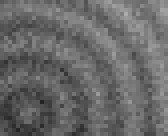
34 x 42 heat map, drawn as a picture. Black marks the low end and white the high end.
The top right is the ninth with the highest average. The field climbs toward the top right. Concentric rings centre on the bottom left. The ninth with the lowest average is the bottom left. Overall the values sit about 40% of the way up the scale. The halves do not mirror each other.
